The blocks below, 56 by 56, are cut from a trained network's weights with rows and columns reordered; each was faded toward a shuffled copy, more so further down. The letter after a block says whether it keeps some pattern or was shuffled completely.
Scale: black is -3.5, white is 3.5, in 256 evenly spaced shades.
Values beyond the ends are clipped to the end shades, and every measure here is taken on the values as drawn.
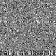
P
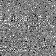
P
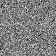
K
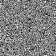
P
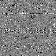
P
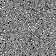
K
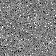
K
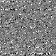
P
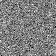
K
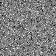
K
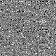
P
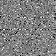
P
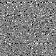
P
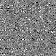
P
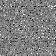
P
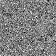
K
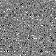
P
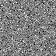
K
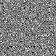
P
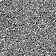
K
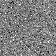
K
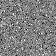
K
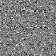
P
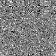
P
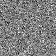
K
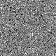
K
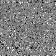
P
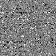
P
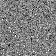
K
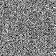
P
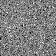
K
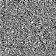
P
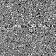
P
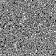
P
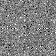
P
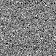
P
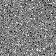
K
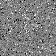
K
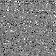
P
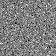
K
